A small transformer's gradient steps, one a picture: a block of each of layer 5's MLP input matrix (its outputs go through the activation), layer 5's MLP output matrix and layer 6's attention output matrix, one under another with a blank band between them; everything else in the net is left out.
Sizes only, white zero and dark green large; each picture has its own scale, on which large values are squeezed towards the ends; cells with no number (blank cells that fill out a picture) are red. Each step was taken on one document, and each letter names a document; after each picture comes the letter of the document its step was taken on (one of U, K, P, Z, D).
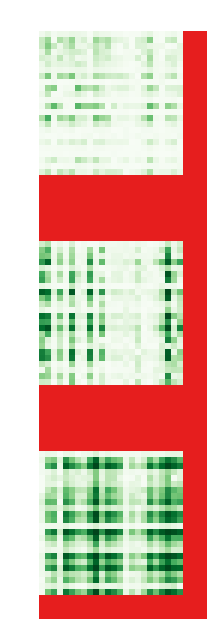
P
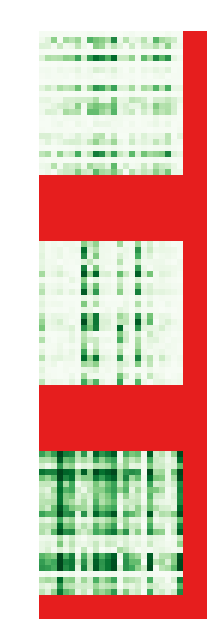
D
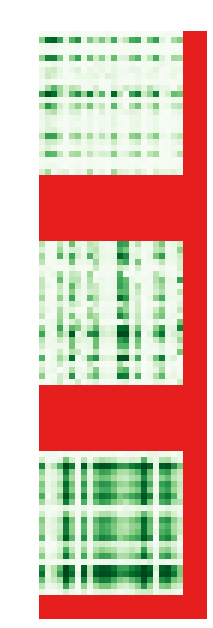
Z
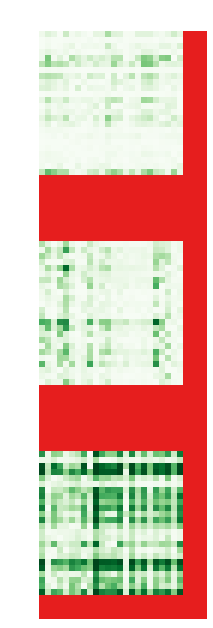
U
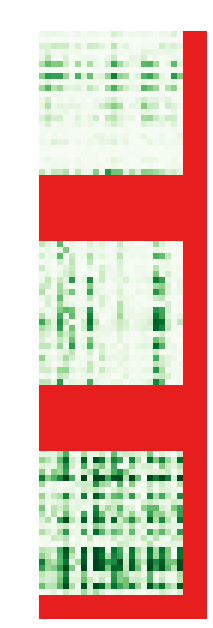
U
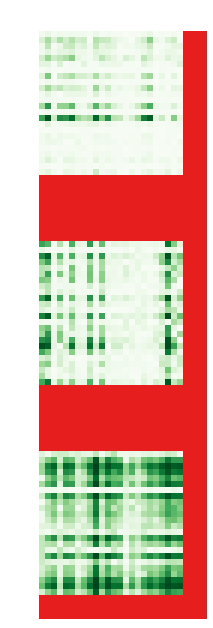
P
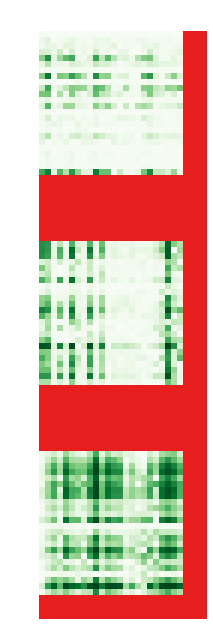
P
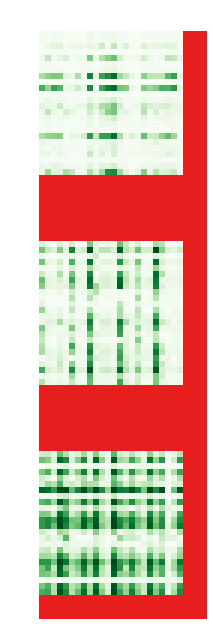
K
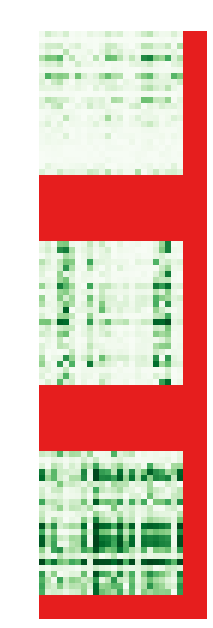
U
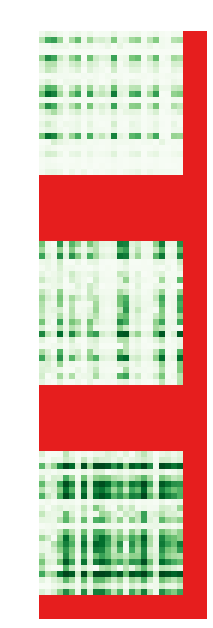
Z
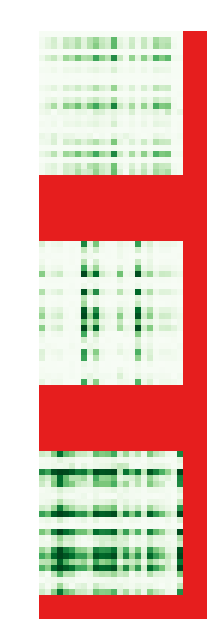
D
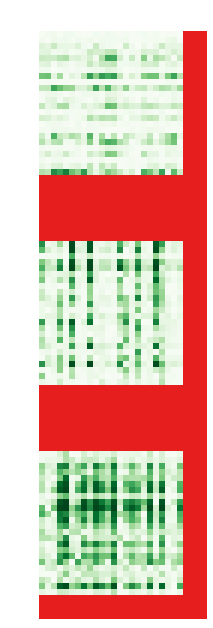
K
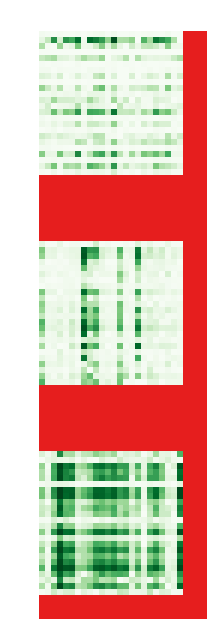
D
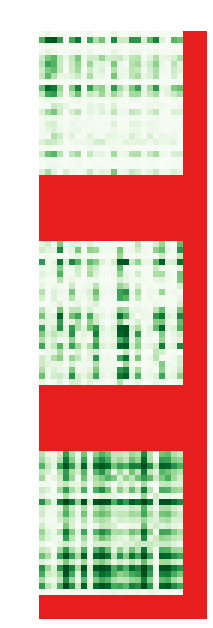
Z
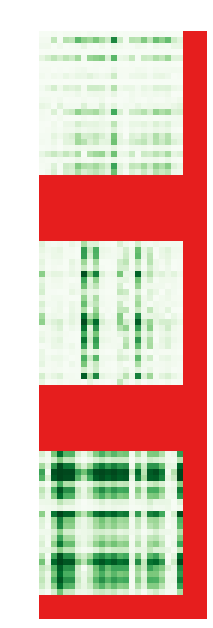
D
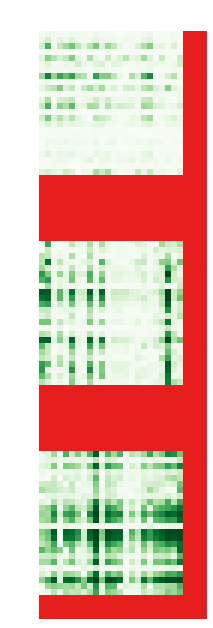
P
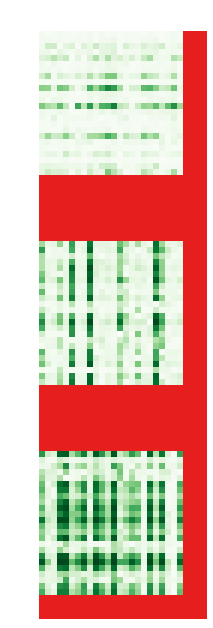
K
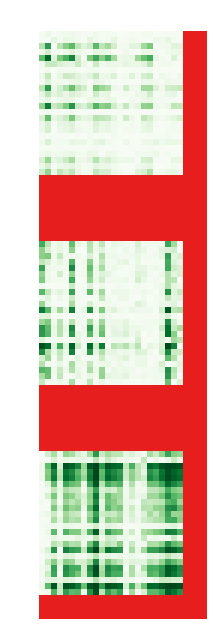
P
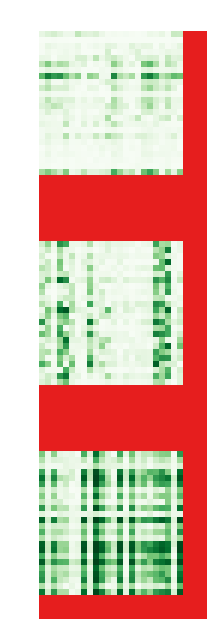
U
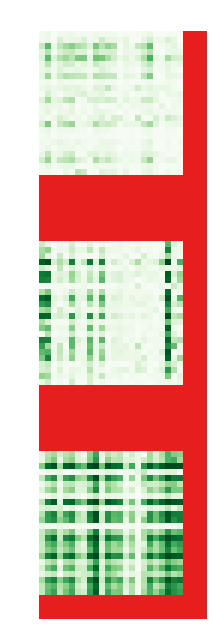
P
